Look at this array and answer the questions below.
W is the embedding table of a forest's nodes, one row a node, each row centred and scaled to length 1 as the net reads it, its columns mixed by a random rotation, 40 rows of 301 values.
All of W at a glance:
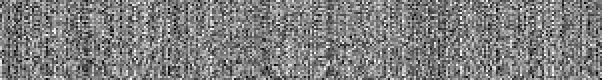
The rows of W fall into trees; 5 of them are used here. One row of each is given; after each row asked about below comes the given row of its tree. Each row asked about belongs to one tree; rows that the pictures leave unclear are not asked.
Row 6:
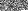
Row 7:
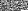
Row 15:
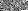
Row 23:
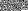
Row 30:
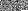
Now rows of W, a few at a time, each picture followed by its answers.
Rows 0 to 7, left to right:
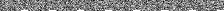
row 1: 30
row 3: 7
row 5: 30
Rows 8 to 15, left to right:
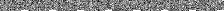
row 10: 7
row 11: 6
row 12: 7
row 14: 7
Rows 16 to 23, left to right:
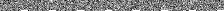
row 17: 15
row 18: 30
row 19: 6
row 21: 23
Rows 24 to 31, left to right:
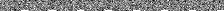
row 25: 6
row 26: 6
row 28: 7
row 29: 6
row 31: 30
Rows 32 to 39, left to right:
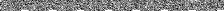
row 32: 23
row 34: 6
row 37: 6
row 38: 15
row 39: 23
